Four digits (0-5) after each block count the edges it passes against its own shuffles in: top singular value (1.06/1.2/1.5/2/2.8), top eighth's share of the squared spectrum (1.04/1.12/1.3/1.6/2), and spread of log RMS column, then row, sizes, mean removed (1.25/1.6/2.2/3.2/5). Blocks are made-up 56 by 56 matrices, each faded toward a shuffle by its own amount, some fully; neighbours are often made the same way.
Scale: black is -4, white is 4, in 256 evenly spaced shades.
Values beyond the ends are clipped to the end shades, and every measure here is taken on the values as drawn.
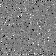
2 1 0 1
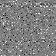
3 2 0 1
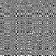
5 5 3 3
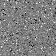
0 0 0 0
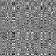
5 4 3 3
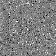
3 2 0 0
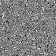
0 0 0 0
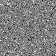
0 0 0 0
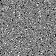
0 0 0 0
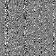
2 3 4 0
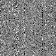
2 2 3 0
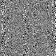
2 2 3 0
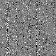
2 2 3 0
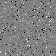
3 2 0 1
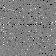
3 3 0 1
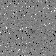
1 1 0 0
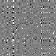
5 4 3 2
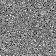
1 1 0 0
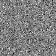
2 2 1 1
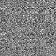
3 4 2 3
